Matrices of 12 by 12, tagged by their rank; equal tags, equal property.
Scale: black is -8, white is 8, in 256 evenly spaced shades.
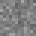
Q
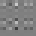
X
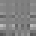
X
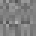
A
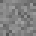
Q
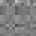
A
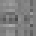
A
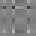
X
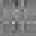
A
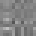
A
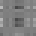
X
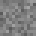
Q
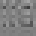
A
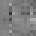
A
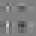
X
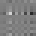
X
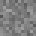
Q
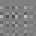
X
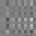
X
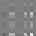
X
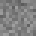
Q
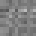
A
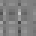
X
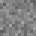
Q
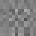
A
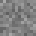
Q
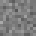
Q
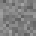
Q
